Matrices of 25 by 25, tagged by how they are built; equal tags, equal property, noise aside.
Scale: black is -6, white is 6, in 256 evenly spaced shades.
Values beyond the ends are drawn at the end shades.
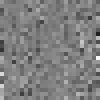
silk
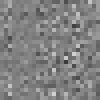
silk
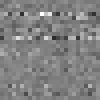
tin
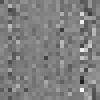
silk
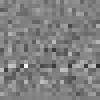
tin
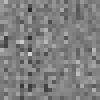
silk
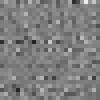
tin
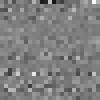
tin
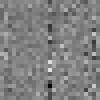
silk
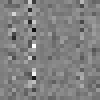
silk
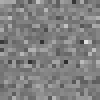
tin
